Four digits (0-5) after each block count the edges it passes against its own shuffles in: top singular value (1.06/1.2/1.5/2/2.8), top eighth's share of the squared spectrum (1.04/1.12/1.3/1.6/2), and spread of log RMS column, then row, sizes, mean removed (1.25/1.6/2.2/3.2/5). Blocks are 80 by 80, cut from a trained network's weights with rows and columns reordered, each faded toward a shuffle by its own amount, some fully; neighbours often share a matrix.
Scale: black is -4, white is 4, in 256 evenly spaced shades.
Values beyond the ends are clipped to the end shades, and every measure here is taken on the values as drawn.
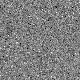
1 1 0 0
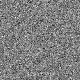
0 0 0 0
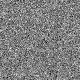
0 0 0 0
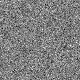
0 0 0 0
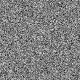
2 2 0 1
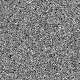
0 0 0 0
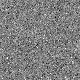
0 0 0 0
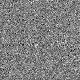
3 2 0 1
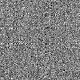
3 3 1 2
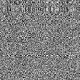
4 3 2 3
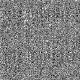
3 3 0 2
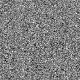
2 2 0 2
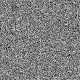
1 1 0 0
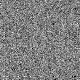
2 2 0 2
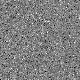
2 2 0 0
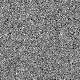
1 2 0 1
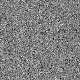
1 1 0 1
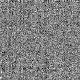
3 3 0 2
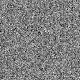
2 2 0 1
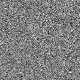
2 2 0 0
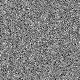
1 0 0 0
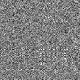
4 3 1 2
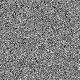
1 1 0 0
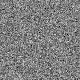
1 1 0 0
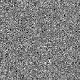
3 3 1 1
